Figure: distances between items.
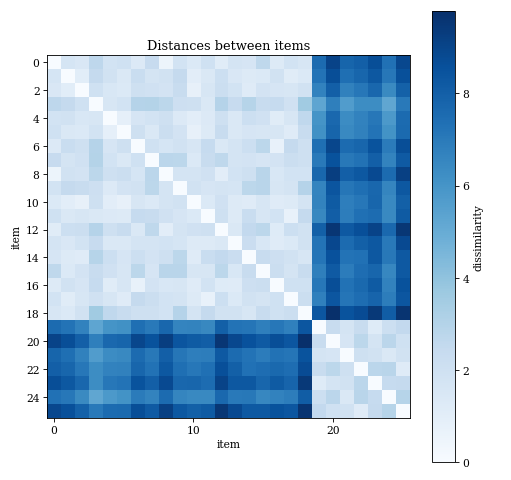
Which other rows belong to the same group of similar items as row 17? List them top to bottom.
0, 1, 2, 3, 4, 5, 6, 7, 8, 9, 10, 11, 12, 13, 14, 15, 16, 18
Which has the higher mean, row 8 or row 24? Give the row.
24
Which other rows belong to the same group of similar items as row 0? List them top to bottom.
1, 2, 3, 4, 5, 6, 7, 8, 9, 10, 11, 12, 13, 14, 15, 16, 17, 18
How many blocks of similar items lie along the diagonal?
2
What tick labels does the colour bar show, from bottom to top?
0, 2, 4, 6, 8
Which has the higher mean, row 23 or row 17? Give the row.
23
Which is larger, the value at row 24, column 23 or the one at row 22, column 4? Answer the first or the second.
the second
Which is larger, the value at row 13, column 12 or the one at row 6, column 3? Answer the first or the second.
the second
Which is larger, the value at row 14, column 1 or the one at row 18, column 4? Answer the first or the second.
the second
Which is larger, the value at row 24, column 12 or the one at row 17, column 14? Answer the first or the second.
the first
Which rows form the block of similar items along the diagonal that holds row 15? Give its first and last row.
0 to 18
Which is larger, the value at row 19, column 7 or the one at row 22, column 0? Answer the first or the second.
the second
